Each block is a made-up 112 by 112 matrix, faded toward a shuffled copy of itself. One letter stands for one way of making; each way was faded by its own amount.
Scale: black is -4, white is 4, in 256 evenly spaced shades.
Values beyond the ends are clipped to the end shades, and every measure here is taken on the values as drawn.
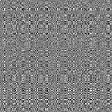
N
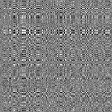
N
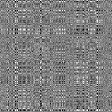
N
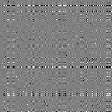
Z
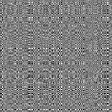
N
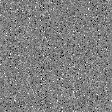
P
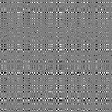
Z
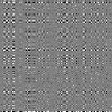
Z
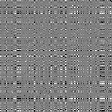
Z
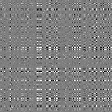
Z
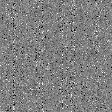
P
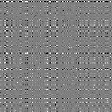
Z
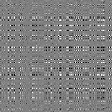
Z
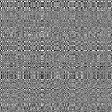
N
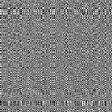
N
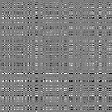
Z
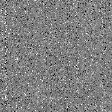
P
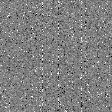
P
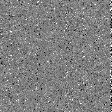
P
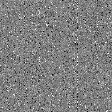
P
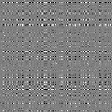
Z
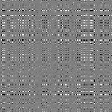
Z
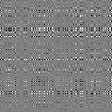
Z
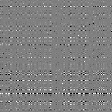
Z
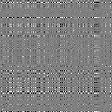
Z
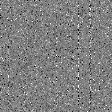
P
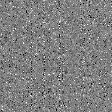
P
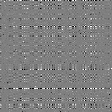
Z
